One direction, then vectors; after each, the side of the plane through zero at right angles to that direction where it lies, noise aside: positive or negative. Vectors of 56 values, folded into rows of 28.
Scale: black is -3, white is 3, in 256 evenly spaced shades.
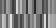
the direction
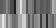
positive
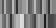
negative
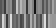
positive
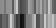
positive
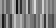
negative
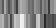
negative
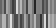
positive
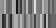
negative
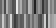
positive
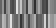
positive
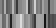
negative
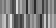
positive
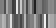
positive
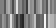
positive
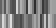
positive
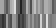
negative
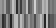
negative
